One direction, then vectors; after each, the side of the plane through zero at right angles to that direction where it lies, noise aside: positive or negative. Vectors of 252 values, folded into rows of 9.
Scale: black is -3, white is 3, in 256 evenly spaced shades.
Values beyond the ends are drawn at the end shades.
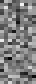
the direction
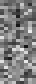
positive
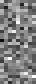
negative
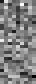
positive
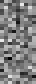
positive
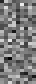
positive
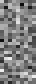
negative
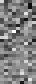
negative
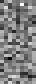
positive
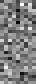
positive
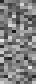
positive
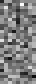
positive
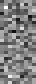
positive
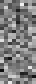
positive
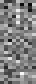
negative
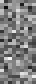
negative
